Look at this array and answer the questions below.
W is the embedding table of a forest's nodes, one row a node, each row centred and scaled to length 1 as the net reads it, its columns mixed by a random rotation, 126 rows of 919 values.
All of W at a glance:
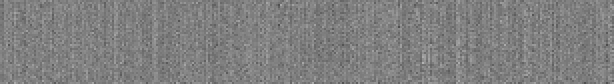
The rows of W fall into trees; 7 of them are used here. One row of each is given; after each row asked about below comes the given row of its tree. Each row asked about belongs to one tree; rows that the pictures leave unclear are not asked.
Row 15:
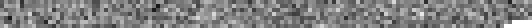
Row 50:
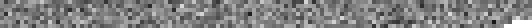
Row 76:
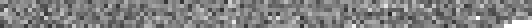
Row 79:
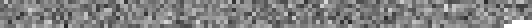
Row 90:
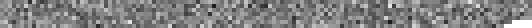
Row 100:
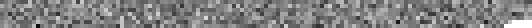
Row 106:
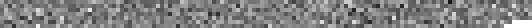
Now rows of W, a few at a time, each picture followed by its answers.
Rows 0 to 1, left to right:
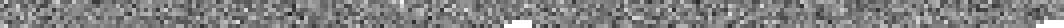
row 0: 15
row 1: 76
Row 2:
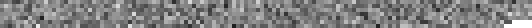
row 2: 106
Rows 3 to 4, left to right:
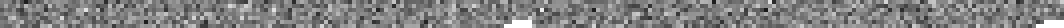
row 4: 79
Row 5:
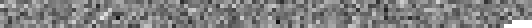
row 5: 79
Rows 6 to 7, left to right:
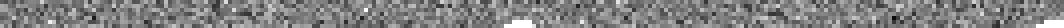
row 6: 50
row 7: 50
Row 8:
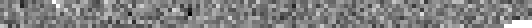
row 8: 15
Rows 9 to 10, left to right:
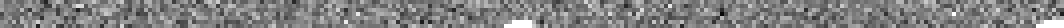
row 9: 100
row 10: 15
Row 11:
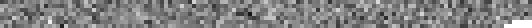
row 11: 50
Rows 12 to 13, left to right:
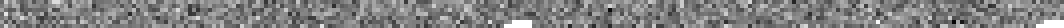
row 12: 15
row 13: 100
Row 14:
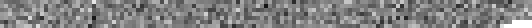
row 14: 106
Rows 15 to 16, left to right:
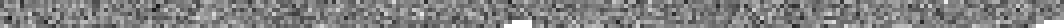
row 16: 90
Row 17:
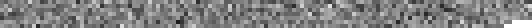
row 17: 100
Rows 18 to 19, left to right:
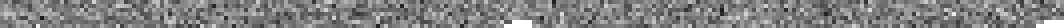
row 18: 106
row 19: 15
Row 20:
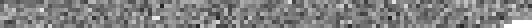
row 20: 106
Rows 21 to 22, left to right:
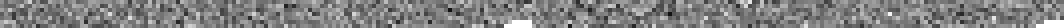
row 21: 100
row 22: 100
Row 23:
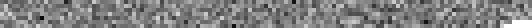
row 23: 106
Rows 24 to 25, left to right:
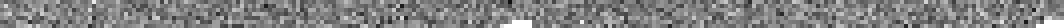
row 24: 106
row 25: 50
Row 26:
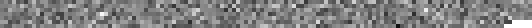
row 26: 79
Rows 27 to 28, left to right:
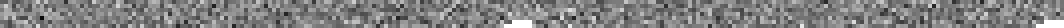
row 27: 106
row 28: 106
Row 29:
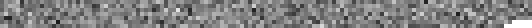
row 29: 15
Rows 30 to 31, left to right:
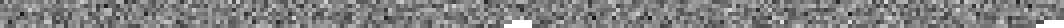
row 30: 79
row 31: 79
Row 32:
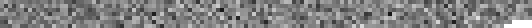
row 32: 76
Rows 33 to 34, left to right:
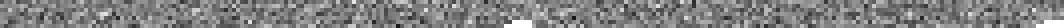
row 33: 79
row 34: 106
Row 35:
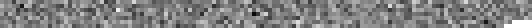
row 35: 90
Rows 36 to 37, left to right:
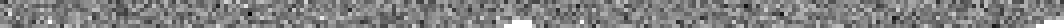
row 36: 50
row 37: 50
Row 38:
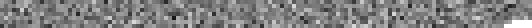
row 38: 76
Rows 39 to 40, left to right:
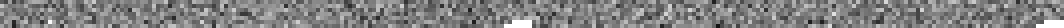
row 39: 50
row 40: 79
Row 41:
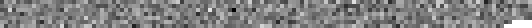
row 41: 79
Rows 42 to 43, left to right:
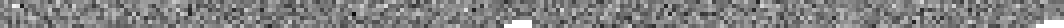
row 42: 15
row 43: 76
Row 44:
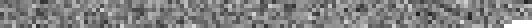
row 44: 100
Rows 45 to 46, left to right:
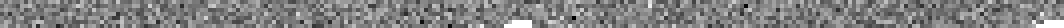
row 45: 100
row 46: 106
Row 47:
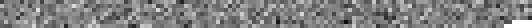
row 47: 79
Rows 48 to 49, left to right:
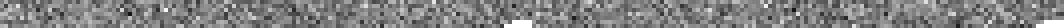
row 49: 15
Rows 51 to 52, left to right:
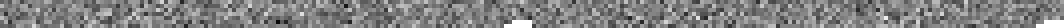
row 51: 79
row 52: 76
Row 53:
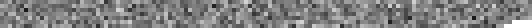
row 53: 90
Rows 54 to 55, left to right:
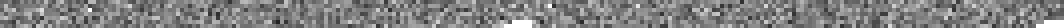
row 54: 106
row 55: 15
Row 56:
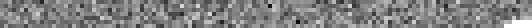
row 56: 76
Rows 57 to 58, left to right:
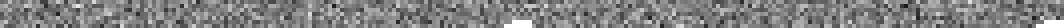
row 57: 100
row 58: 79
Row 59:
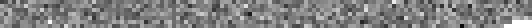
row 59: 50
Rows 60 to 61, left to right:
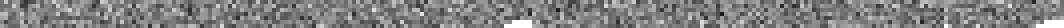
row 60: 15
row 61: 90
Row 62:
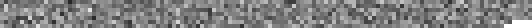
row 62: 106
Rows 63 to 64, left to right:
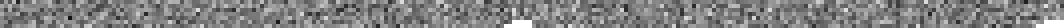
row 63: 79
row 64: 106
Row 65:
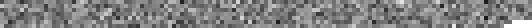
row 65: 79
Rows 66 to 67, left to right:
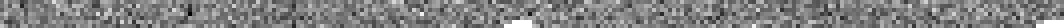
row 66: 15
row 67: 15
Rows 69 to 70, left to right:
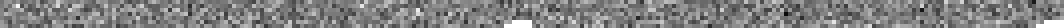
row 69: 15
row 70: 90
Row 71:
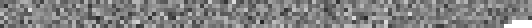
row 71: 76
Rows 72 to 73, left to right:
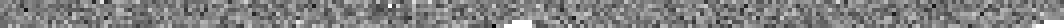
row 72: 90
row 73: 106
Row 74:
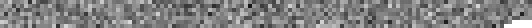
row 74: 90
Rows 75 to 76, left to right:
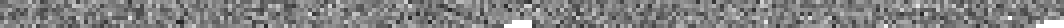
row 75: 100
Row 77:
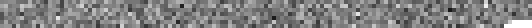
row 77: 100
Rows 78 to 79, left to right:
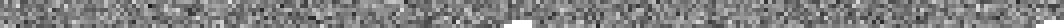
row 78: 15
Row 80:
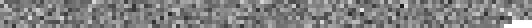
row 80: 106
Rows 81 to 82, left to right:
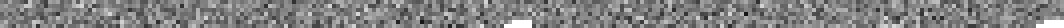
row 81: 100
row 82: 76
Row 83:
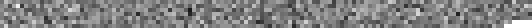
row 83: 15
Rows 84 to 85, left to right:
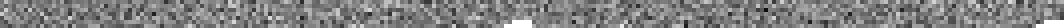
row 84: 76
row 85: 79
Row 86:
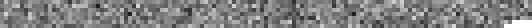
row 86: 15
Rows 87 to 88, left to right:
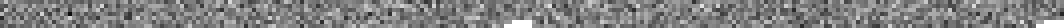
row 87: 76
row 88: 15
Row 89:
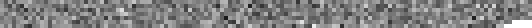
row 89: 90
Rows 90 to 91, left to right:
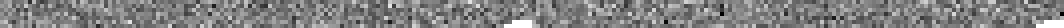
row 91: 15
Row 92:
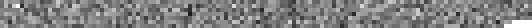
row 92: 15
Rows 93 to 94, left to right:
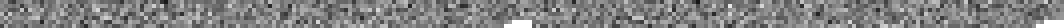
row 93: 76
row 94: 76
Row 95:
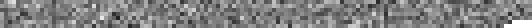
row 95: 79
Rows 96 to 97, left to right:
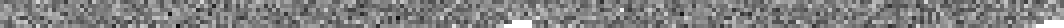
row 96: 106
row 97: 106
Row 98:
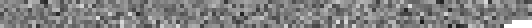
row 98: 100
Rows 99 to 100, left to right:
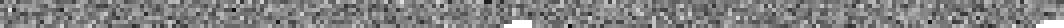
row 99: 79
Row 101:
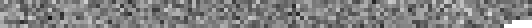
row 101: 15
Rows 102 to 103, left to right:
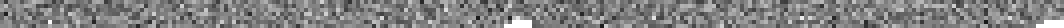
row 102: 50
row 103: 76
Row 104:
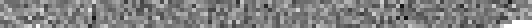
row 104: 106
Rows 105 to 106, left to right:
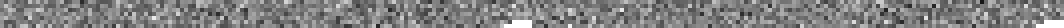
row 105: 106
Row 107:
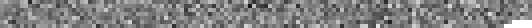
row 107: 90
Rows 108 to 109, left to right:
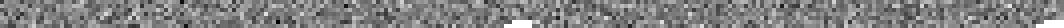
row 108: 79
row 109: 90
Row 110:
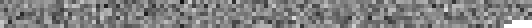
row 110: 79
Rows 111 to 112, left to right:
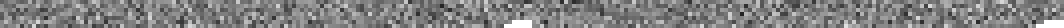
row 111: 100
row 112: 90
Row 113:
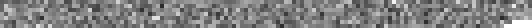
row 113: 106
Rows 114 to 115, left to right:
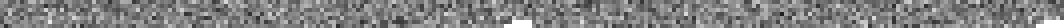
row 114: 50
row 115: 50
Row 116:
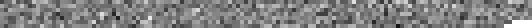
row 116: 79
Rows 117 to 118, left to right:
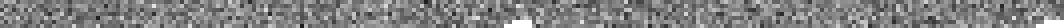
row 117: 76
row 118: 50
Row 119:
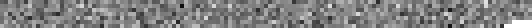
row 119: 100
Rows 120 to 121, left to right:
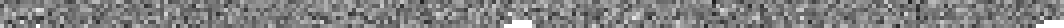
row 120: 106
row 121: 79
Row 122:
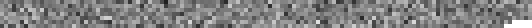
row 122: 76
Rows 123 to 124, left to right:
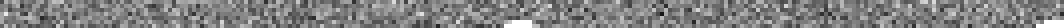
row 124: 15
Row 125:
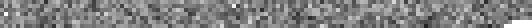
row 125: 15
